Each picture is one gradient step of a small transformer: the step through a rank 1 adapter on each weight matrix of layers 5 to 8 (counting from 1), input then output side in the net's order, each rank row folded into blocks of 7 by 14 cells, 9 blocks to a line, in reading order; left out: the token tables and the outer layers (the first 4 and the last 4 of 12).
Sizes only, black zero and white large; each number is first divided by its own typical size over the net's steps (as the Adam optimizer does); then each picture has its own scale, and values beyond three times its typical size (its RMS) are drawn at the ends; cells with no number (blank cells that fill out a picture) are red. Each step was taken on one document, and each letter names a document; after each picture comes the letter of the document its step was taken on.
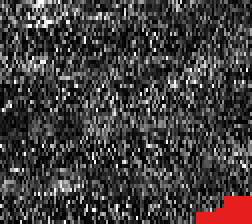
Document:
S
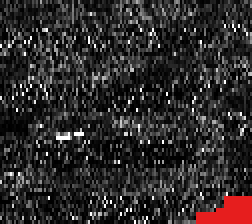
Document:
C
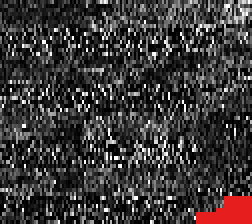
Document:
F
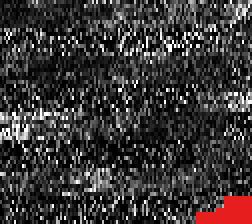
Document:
F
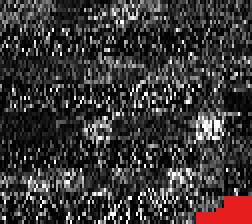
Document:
S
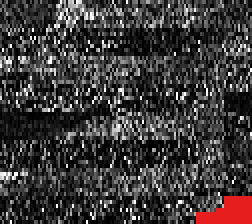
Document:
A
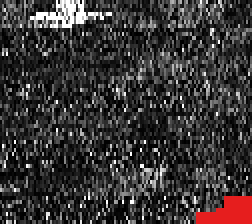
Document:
A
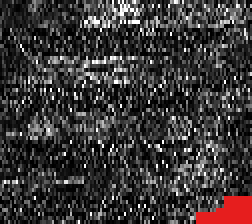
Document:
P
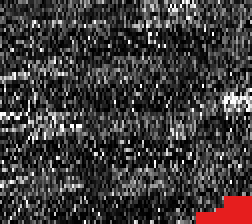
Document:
A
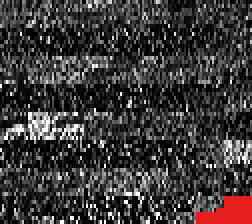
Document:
P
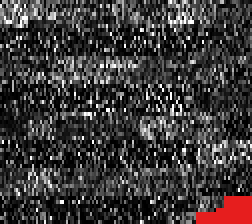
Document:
S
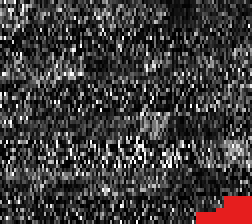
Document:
F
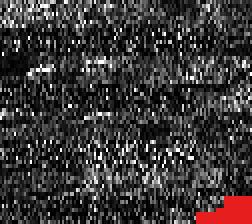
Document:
P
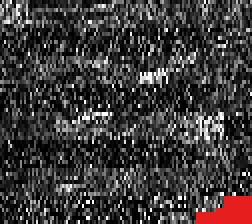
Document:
S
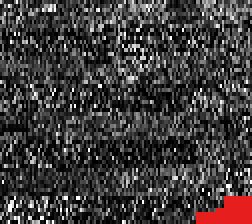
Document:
A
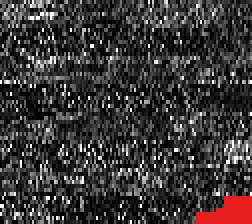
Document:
P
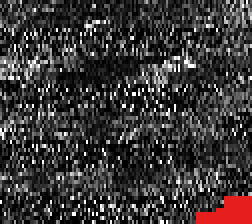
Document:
F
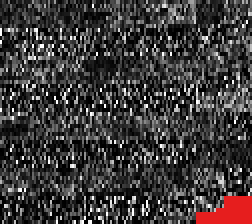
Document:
F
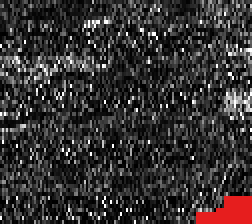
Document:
C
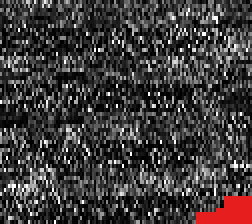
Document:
A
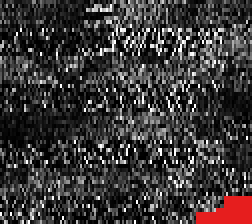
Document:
S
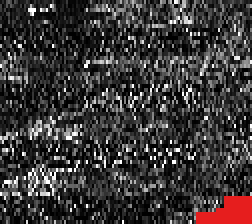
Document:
C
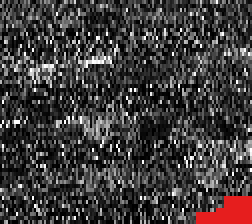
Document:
P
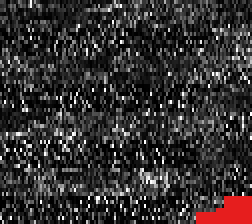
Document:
C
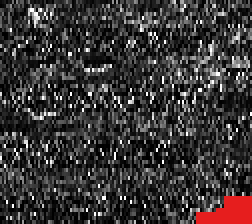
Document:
C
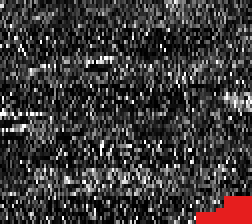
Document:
P
